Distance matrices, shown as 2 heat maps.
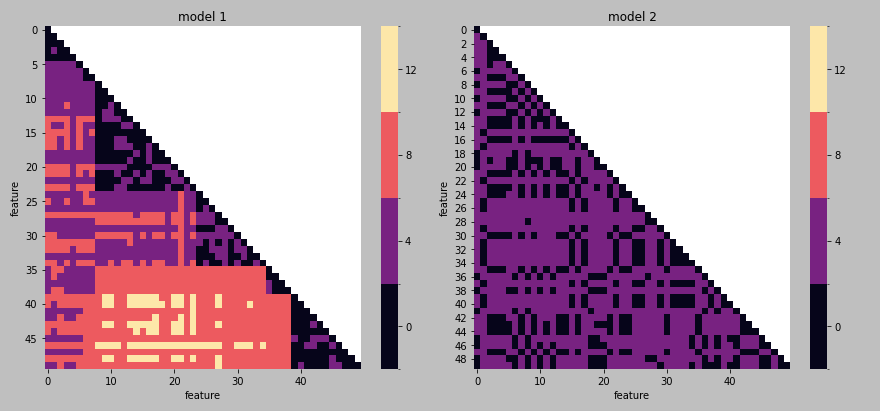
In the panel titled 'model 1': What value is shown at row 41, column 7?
8
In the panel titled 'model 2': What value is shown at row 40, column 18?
4
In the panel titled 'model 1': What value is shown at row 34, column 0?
8
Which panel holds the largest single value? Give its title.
model 1
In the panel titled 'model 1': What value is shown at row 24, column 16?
4
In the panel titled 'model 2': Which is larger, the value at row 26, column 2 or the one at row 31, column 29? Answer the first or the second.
the first
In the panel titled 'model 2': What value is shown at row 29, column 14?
4
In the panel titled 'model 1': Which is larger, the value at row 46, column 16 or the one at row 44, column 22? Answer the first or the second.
the first
